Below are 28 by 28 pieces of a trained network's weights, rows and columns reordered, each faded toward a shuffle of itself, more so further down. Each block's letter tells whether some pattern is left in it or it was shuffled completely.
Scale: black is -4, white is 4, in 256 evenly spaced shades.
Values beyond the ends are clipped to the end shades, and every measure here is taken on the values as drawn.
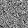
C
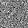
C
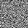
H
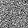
C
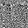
H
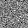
C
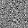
H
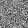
C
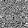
H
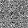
H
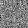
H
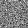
C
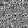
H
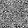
H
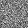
C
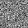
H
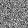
C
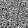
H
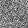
C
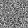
H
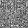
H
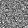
H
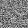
H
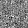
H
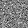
C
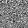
H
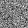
C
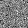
C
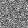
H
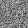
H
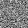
C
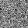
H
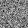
C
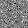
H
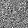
C
